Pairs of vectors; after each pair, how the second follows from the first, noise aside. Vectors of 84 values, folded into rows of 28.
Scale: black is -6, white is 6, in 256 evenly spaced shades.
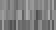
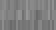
shrunk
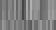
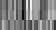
scaled up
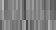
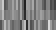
scaled up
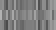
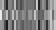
scaled up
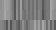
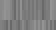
shrunk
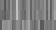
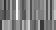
scaled up
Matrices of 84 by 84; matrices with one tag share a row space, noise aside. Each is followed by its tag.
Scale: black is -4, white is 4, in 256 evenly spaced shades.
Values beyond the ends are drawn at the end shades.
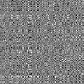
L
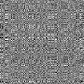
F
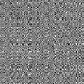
L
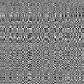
L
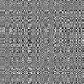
L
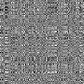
F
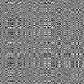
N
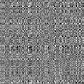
L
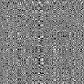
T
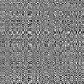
L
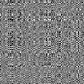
N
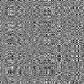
N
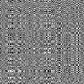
N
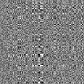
T
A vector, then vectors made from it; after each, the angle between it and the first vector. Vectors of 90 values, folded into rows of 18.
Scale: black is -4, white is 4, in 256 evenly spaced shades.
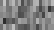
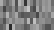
orthogonal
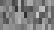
orthogonal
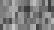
partly aligned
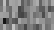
nearly parallel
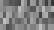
partly opposed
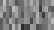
partly aligned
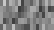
nearly parallel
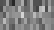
partly opposed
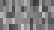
partly opposed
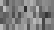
orthogonal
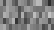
orthogonal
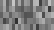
partly aligned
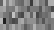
partly aligned
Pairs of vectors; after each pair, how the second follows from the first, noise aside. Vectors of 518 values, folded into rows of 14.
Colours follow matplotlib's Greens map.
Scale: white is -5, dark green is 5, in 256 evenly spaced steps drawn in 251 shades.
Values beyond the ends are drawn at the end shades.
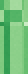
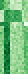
scaled up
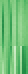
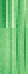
reversed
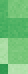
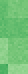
shrunk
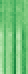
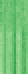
shrunk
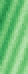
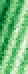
scaled up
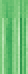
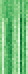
scaled up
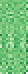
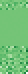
partly zeroed
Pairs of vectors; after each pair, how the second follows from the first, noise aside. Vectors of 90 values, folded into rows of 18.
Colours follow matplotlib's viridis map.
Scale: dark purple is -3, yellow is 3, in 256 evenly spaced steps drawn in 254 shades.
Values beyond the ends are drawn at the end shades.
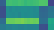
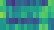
negated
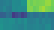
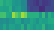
negated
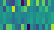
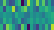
copied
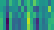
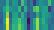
negated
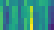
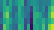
negated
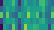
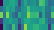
copied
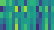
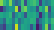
copied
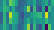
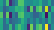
negated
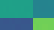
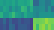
copied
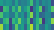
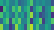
copied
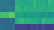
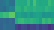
copied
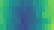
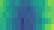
copied
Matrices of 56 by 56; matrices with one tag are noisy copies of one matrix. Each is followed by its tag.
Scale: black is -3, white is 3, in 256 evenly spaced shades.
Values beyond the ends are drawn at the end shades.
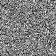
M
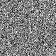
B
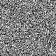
M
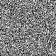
M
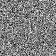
B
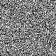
M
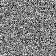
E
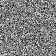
E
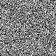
M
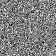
B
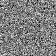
E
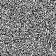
M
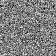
E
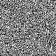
M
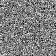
E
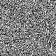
M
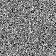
B
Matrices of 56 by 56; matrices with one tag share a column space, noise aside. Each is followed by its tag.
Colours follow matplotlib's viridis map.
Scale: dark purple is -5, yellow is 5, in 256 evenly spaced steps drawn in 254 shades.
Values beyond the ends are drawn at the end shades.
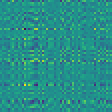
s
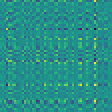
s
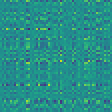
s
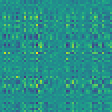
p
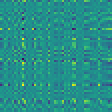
s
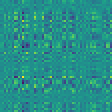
p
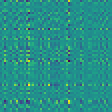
s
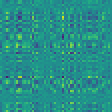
p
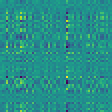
p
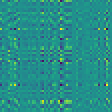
s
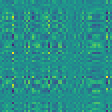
p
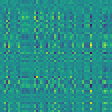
p
